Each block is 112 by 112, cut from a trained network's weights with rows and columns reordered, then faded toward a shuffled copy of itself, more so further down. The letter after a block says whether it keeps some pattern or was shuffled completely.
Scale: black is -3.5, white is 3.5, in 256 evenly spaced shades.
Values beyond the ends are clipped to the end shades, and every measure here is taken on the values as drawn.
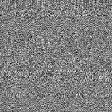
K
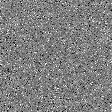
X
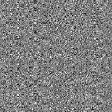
K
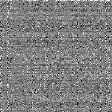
K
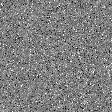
X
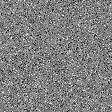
X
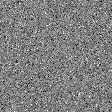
X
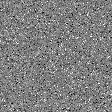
X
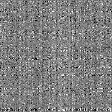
K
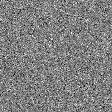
X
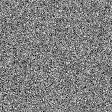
X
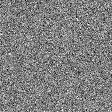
X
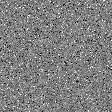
X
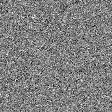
X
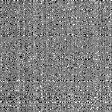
K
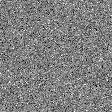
X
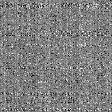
K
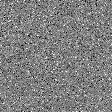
X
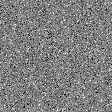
X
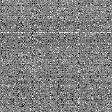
K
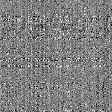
K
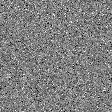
X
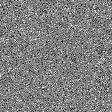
X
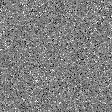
X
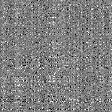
K
